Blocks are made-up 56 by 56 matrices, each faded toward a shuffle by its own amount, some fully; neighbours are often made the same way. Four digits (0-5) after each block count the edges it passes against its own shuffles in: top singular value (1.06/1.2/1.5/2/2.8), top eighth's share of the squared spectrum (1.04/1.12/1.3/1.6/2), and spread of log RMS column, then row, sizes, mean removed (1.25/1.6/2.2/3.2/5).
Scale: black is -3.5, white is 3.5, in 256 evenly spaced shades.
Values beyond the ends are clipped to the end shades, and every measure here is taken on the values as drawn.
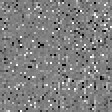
3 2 0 0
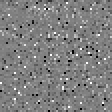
2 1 0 0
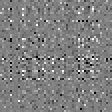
4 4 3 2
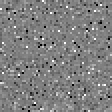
0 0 0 1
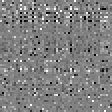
4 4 1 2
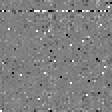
4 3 0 1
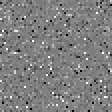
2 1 0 0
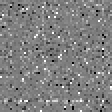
3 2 0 1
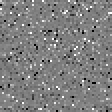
0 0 0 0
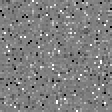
0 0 0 0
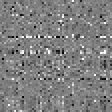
4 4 2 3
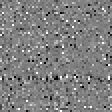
3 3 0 1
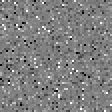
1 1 0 0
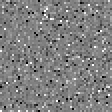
0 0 0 0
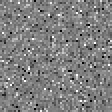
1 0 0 0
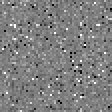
1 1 0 0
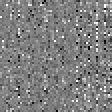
2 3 3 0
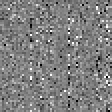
3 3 3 0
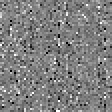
2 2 2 0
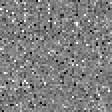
1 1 0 0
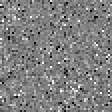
1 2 1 0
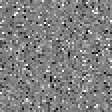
2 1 0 0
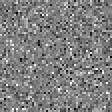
3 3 1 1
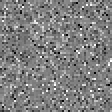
2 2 0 0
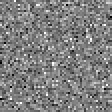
1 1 0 0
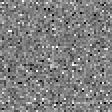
0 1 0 1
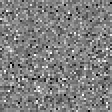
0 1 0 1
